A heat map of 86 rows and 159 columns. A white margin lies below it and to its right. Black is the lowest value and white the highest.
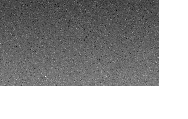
Stripes: none. Odd rows or columns: none. Slope: up to the bottom.
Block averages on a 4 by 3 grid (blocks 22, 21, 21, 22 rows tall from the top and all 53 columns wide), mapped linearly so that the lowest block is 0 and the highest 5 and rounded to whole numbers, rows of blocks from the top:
000 / 222 / 333 / 555
